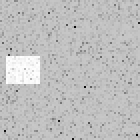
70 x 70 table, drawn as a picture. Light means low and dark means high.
Odd rows or columns: none. Stripes: none. Odd patch: lower, in the middle left. Ninth with the lowest average: middle left.
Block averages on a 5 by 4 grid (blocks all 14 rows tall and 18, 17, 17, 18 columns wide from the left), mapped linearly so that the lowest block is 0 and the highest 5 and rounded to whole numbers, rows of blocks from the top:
5 5 5 5 | 5 5 5 5 | 0 4 5 5 | 5 5 5 5 | 5 5 5 5
